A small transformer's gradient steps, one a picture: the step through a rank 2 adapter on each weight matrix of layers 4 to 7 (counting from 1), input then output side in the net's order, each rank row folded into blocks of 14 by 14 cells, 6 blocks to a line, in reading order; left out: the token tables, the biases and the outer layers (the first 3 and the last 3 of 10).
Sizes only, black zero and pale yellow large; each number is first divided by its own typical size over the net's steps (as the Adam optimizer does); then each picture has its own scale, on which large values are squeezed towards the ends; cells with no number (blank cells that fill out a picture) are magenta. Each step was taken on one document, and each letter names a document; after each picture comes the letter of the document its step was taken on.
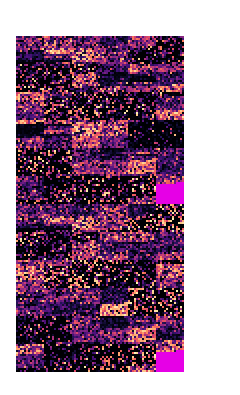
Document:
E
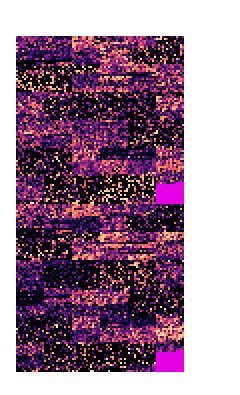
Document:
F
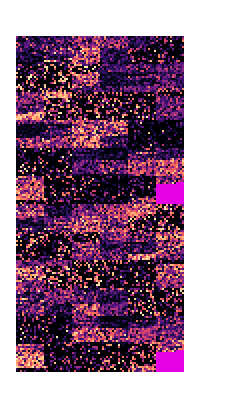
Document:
E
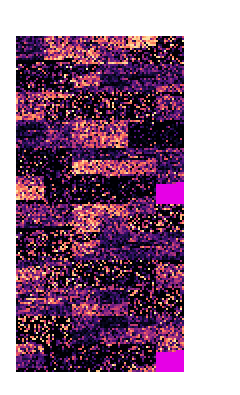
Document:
E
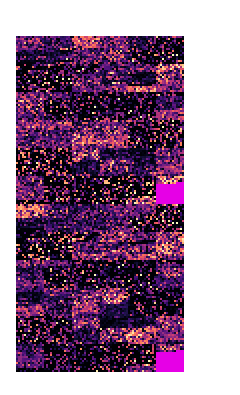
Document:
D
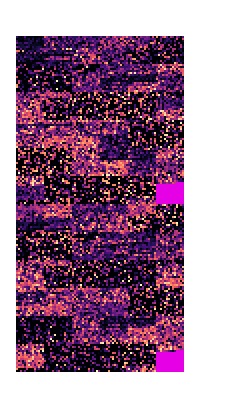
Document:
D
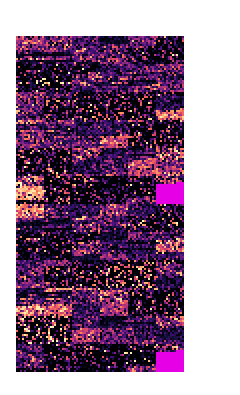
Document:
D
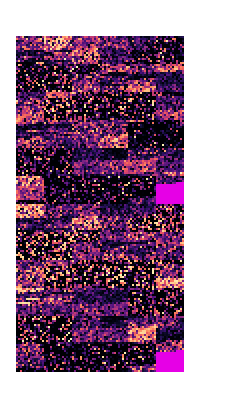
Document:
E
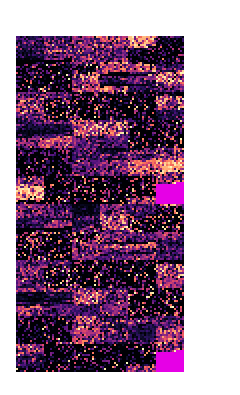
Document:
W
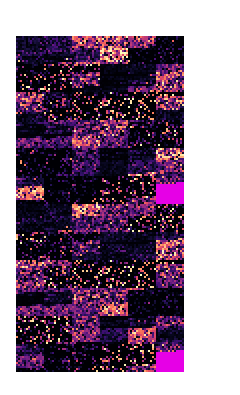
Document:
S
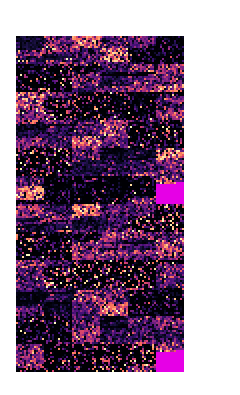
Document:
S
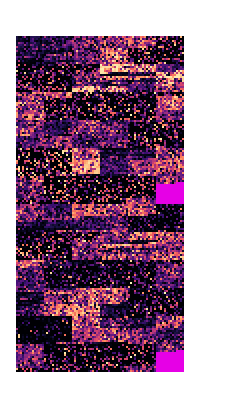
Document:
F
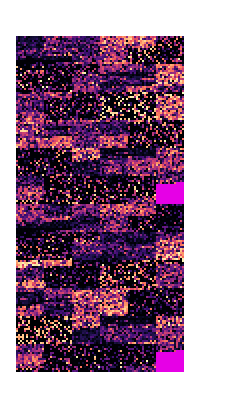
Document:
F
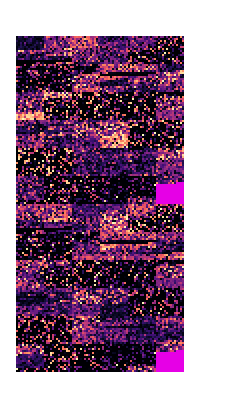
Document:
W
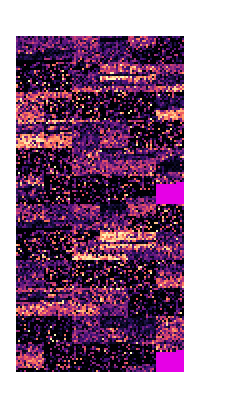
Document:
D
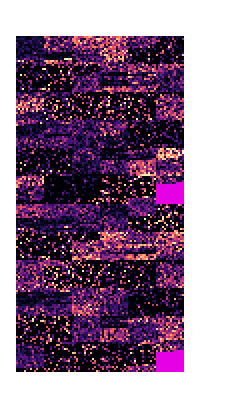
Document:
S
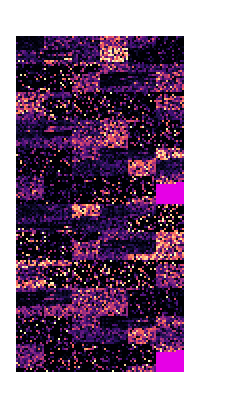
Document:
S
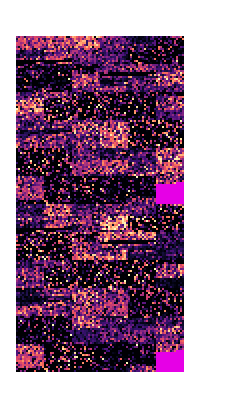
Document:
W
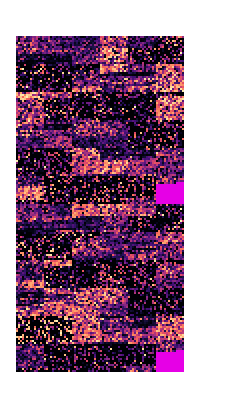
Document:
F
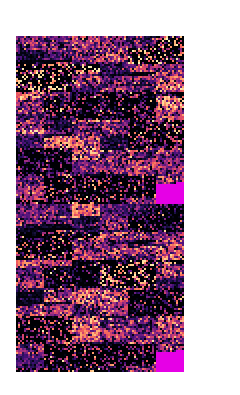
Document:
F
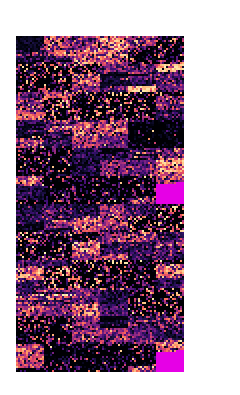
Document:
E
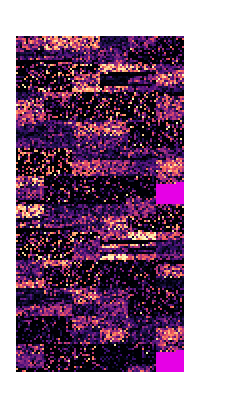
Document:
W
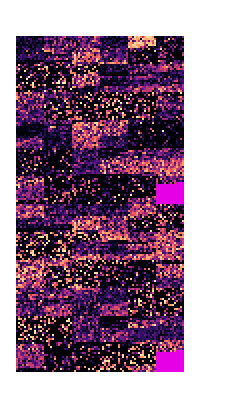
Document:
E
